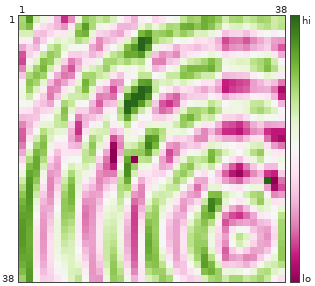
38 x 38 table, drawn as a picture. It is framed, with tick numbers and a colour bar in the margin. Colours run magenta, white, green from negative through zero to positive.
Mirror symmetry: none. Average level on the scale: 50%. Slope: none. Rings: centred on the bottom right. Odd rows or columns: none. Lone odd cells: 2, 1 higher and 1 lower than their neighbours.
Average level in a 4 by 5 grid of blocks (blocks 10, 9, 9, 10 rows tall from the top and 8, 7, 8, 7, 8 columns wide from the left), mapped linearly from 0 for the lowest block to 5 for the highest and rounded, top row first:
34552 / 31520 / 51341 / 53342
